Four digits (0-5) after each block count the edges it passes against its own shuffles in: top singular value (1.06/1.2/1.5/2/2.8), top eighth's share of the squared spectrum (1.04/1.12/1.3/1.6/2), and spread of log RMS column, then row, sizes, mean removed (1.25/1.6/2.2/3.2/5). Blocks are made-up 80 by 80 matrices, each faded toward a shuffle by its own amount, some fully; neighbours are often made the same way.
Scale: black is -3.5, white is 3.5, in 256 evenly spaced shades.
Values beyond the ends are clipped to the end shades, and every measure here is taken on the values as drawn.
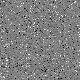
2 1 0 0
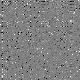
4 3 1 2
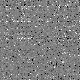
3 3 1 1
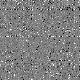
4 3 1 2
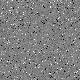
1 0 0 0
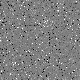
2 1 0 0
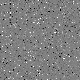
2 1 0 0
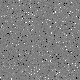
0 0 0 0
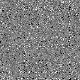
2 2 2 2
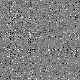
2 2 2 2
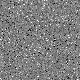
0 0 0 0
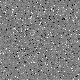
2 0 0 0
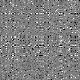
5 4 2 3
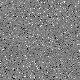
2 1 0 0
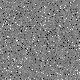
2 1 0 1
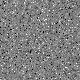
0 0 0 0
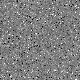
0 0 0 1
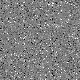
1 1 1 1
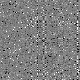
4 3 2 1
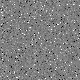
1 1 0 0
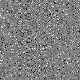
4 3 1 1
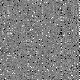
4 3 2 0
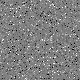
0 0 0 0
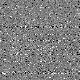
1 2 2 3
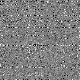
2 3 2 3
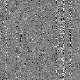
3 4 3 0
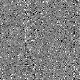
3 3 2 1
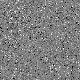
2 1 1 0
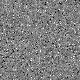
0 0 1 0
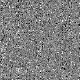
1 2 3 0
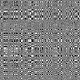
5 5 4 4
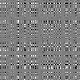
5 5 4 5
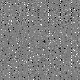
4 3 2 1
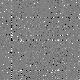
4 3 1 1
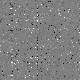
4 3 1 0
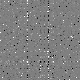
4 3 1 1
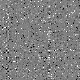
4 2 1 1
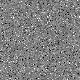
2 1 0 0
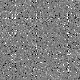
4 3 2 2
